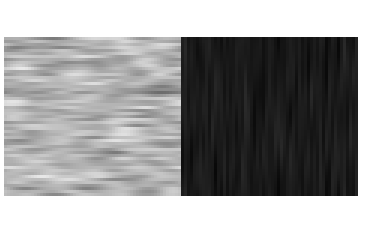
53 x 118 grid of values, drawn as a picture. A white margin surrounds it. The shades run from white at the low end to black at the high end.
The table splits into one row of 2 panels. Panel 1,1: low, streaked across. Panel 1,2: very high, streaked downward, faint in contrast.
